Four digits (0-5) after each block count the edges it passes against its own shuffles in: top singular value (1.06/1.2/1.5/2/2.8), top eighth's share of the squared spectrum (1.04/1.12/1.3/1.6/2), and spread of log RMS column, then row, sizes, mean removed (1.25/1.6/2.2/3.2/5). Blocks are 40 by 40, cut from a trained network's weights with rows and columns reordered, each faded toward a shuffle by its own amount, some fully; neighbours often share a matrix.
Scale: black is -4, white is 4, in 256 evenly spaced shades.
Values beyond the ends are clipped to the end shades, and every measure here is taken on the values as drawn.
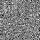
2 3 1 0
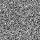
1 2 0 0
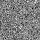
0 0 0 0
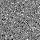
0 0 0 0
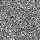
0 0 0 0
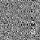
3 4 2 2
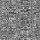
3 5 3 2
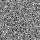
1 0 0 0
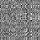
3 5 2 2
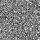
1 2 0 0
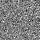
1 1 0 0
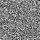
1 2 0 0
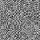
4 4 2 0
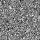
0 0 0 0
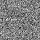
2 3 0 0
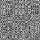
4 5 2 2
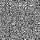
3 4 1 2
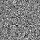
2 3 1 1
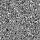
2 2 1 1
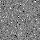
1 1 0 0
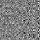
3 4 2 0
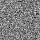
1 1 0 0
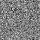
2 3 1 0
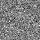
1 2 0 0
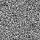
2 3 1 1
